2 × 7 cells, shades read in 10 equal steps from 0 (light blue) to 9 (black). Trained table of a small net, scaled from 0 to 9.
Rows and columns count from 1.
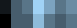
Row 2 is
9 5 5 1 4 5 4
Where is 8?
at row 1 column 1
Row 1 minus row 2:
-1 0 -1 -1 -2 -1 -1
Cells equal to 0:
1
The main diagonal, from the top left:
8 5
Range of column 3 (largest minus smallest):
1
